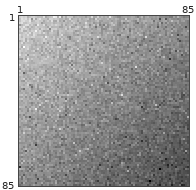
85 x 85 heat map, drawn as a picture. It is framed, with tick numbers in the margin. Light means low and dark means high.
Mirror symmetry: none. Ninth with the highest average: bottom right. Histogram: bell-shaped. Slope: up to the bottom right. Ninth with the lowest average: top left.
